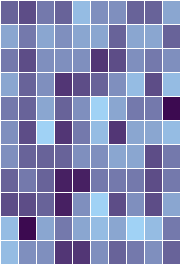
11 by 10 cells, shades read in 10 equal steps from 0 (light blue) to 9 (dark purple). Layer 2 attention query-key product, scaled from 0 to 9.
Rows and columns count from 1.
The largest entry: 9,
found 2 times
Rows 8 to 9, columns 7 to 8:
4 4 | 6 3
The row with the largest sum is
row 8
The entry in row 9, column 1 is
6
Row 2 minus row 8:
-3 0 -3 -5 -6 -2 1 -2 -4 1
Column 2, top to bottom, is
6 4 6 5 5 6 5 4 6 9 3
